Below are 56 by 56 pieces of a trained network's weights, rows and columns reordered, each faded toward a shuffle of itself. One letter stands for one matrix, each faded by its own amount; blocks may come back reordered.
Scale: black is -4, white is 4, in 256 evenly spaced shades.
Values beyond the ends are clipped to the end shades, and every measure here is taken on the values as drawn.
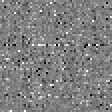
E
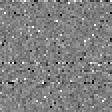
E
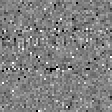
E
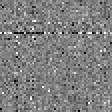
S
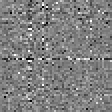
S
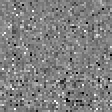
E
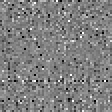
E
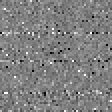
E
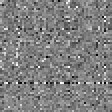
S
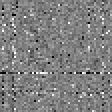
S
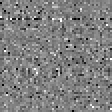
E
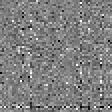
S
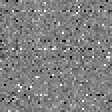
E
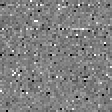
E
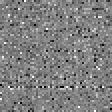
E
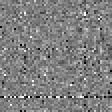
S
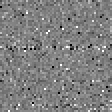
E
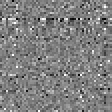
S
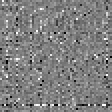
S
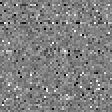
E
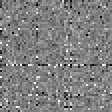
S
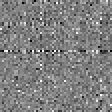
S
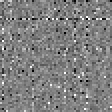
S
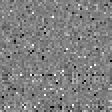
E
